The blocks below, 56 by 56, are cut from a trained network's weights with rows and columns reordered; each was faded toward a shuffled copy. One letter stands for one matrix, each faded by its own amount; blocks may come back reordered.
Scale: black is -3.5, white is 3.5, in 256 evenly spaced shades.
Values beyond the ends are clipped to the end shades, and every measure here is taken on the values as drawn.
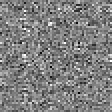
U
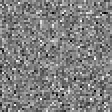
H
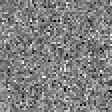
H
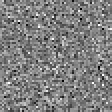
H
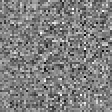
U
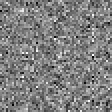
U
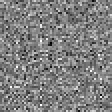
U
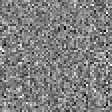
U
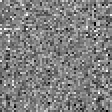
H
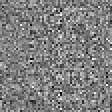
U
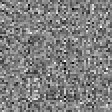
U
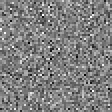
H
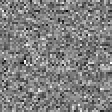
U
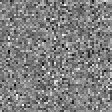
H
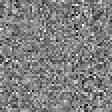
U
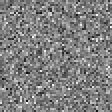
H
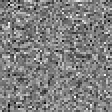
U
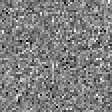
H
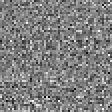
U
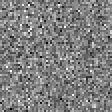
H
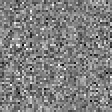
U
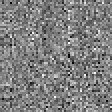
U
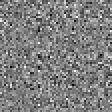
U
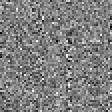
U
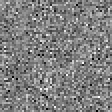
H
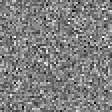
H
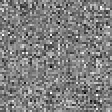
U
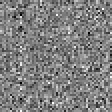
U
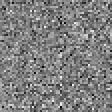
H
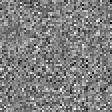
U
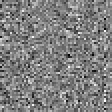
U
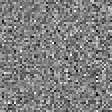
U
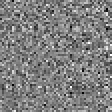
U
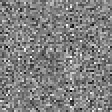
U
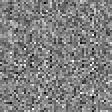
U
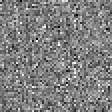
H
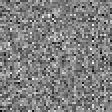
U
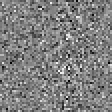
H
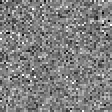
H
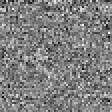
U
